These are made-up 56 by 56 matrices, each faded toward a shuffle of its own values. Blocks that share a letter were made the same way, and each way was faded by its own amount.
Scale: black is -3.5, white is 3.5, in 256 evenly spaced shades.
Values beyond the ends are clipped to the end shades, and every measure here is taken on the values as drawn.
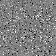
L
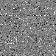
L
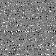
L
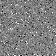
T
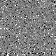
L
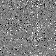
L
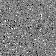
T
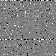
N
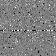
N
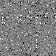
L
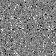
T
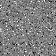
L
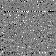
N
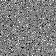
T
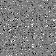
L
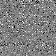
L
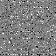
N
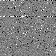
N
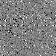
L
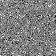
T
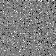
L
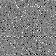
N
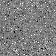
T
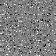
N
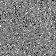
T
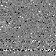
N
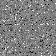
L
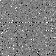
L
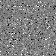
L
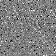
T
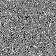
T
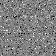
T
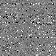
L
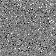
T
